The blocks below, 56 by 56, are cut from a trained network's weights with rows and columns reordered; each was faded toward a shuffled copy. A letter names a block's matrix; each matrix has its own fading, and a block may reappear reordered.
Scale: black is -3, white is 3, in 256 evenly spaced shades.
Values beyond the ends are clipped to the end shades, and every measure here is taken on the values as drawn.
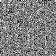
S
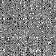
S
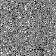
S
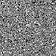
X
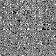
S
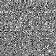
X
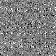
S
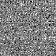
X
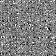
S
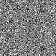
X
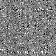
S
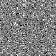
X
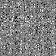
S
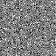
X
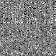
S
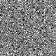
X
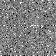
S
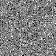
X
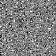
X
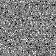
X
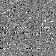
S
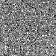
X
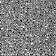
S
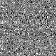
X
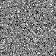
X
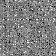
S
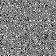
S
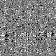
S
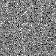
X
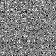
X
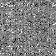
S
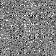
S
